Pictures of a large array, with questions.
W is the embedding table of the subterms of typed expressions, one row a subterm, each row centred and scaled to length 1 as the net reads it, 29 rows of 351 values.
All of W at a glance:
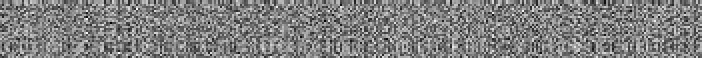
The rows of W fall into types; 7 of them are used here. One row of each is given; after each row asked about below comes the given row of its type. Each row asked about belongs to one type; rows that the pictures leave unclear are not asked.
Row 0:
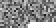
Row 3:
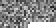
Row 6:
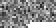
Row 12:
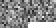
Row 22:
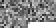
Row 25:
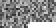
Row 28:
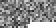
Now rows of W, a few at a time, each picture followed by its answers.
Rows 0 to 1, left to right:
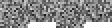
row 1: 0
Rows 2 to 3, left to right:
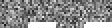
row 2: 12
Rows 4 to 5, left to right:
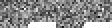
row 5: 25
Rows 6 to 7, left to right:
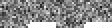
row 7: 28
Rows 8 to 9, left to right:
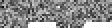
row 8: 22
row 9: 12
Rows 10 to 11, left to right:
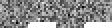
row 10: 3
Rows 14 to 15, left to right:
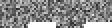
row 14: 25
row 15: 28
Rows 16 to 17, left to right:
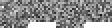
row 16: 12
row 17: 0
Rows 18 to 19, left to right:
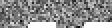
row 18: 6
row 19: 22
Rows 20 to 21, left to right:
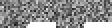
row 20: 28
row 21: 25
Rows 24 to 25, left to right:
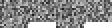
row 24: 25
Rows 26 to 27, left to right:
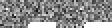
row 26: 3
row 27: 6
